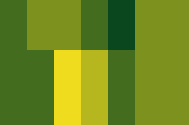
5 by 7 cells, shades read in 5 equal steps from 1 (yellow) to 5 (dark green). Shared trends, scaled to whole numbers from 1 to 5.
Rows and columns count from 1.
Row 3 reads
4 4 1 2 4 3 3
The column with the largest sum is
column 5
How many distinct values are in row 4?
4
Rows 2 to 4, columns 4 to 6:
4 5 3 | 2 4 3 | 2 4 3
